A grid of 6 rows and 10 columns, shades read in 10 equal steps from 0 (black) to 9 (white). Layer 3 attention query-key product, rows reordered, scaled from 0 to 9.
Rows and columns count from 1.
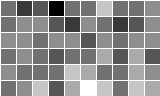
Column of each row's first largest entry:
7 2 1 7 5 6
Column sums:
26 26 27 18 28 31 33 21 31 29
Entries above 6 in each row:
1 0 0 0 1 4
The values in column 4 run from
0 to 5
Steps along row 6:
up up down up up down down up down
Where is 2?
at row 1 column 2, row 2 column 5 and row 2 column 8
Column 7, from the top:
7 4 5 6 4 7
